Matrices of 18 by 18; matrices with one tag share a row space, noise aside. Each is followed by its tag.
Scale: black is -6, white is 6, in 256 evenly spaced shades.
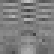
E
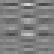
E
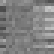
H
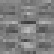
E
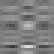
E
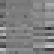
H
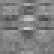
E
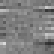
H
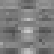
E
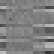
H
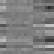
H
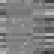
H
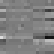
H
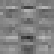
E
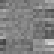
H
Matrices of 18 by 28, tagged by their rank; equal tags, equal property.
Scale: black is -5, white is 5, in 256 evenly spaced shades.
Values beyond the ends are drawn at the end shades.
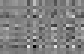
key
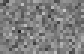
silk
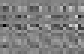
key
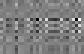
key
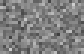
silk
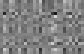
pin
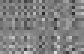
pin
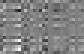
key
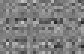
pin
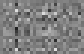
pin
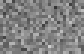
silk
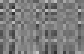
key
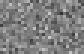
silk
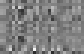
pin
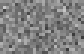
silk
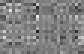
pin
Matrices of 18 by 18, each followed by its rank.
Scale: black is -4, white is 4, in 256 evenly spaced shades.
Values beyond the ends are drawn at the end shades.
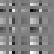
one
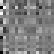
two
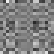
two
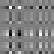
one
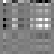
one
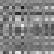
two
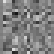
three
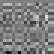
three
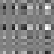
one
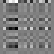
one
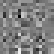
three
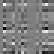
two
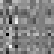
three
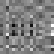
two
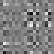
two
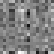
three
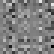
three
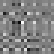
two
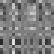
two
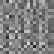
three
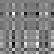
one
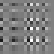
one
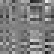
two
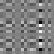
one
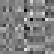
three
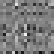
three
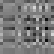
two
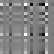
one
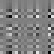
one
